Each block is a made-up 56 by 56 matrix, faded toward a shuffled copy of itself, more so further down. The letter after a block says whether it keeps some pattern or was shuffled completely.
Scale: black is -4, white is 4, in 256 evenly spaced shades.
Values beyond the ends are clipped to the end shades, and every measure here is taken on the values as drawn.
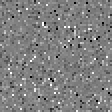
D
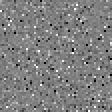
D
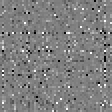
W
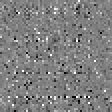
W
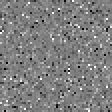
D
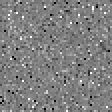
D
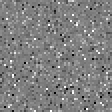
D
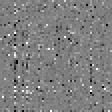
W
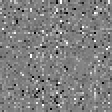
W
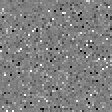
D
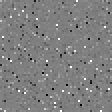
D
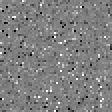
D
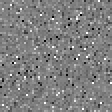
D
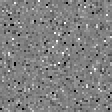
D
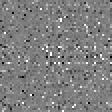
W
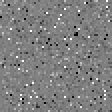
D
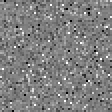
D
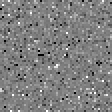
D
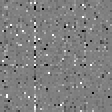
W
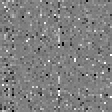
W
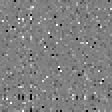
W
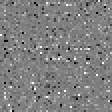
W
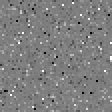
D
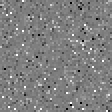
D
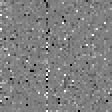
W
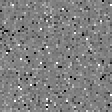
D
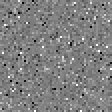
D
